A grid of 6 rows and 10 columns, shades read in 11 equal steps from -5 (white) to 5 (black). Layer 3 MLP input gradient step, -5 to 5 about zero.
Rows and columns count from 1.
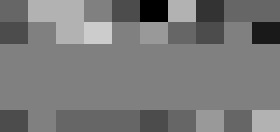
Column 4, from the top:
0 -3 0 0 0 1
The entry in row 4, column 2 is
0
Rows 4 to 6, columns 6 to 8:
0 0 0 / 0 0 0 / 2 1 -1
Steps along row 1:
down same up up up down up down same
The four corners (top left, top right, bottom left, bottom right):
1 1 2 -2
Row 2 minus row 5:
2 0 -2 -3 0 -1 1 2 0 4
